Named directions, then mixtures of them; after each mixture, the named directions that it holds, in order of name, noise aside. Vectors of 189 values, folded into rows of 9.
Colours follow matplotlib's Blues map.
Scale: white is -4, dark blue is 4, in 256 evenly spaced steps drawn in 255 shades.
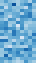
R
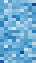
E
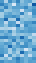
E, R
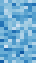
E, R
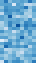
E, R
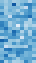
E, R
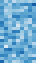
E, R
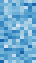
E, R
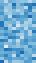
E, R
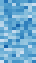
E, R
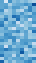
E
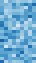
E, R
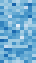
E, R
